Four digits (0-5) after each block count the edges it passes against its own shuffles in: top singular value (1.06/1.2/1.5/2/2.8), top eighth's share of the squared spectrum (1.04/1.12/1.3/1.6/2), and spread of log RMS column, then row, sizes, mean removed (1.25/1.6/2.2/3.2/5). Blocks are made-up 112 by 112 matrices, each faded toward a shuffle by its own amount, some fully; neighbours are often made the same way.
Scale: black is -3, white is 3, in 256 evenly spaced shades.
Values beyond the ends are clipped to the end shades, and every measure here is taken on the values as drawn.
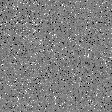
2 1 0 0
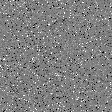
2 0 0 0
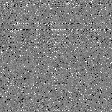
4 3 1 2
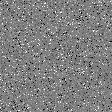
0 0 0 0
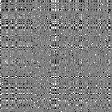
5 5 4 4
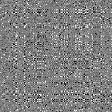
5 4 3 3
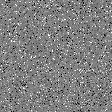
3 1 0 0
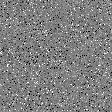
2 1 0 0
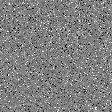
3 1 0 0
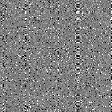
5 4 3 2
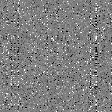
4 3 2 1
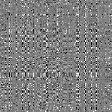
5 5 4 3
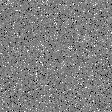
0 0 0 0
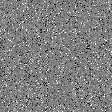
3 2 1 0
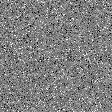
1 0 0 0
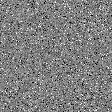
0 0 0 0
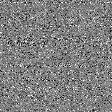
1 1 0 3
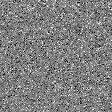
0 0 0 0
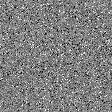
0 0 0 1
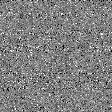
1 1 0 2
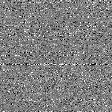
2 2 0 3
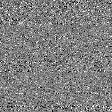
1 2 0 3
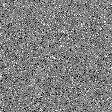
0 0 0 1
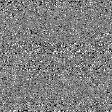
1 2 0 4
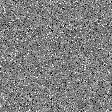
0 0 0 0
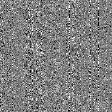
2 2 4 0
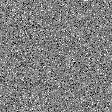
0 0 1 0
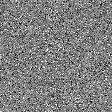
0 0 1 0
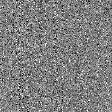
1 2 3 0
